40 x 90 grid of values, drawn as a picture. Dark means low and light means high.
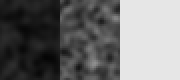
It is made of 1 by 3 panels. Panel 1,1: very low, blotchy, faint in contrast. Panel 1,2: low, blotchy. Panel 1,3: very high, flat.
